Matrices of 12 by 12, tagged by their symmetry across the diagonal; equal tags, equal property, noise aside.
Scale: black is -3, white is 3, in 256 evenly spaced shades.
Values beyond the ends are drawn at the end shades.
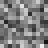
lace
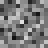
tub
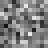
lace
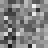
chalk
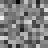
lace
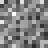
tub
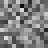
chalk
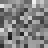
chalk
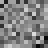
tub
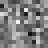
chalk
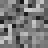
tub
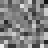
lace
